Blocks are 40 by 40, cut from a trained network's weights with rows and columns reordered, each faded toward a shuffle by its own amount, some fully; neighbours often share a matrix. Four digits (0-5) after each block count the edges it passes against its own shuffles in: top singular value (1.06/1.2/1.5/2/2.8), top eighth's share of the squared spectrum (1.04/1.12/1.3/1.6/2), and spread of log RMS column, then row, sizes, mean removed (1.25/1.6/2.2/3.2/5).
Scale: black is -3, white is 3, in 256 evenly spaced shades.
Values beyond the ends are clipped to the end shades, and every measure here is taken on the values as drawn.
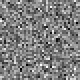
2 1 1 0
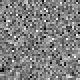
0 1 0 0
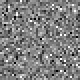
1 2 1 1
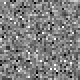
1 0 0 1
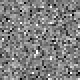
0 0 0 0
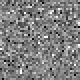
1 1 0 0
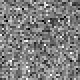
1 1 0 0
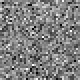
1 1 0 0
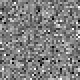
1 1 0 0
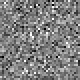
1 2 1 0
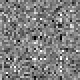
3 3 2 1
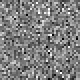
1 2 1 0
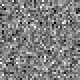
0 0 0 0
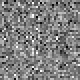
2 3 1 0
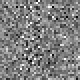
2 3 2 1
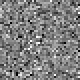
1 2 1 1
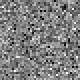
0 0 0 0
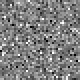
0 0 0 0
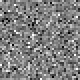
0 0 0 0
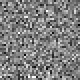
3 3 0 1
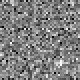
2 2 0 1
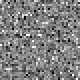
0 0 0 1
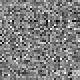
3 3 0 2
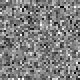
3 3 0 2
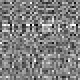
4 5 1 3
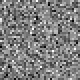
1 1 0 0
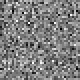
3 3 0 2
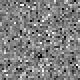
1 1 0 0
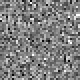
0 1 0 1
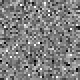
0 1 0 0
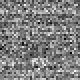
2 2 0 0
